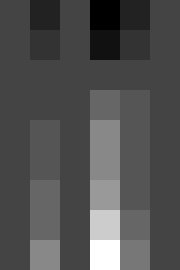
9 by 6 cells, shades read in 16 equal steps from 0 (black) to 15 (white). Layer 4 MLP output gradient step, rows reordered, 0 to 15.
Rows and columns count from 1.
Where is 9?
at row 7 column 4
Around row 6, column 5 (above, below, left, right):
5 5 8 4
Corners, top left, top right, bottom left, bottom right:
4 4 4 4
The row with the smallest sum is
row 1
